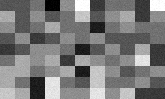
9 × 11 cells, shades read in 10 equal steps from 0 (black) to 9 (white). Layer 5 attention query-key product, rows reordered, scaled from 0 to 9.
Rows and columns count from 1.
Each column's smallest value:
2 3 1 0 2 1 1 3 3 2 2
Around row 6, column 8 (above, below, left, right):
5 5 5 5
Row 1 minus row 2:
-3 0 -1 -3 1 2 -1 -1 -2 0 4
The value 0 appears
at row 1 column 4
